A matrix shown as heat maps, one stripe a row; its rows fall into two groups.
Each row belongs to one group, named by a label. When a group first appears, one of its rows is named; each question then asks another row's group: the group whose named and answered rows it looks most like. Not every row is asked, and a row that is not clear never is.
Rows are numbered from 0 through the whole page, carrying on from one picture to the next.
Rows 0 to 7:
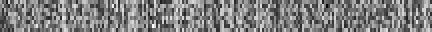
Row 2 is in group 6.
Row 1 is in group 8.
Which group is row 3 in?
6
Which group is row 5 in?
6
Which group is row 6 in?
6
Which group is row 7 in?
8
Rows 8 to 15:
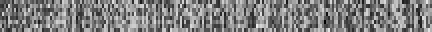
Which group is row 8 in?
8
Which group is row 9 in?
6
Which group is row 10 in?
8
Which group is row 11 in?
8
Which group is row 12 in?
6
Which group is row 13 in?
6
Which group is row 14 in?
6
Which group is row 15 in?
8
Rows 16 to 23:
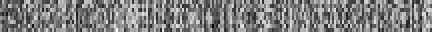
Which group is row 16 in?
8
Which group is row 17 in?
6
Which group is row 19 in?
6
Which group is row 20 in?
6
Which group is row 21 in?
6
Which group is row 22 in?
8
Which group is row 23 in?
6
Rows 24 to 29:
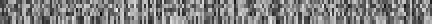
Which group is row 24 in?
6
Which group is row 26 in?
6
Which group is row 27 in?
6
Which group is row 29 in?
8
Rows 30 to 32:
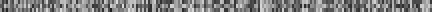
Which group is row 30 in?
6
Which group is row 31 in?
8
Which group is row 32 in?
6
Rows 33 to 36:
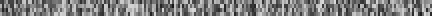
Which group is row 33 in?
8
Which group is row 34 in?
6
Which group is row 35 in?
6
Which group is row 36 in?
6
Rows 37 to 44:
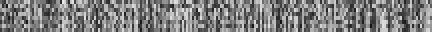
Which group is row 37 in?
8
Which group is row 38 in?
6
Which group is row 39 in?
8
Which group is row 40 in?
8
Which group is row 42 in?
8
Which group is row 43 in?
8
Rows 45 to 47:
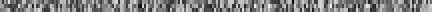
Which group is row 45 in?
6
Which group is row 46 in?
8
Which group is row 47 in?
8
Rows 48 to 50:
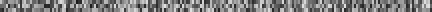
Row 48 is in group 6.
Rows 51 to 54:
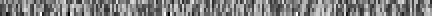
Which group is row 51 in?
6
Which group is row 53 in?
8
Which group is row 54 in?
8
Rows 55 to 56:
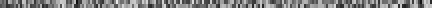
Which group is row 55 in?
6
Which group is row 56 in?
8
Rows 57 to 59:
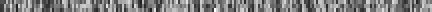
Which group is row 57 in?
8
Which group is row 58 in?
8
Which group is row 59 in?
8
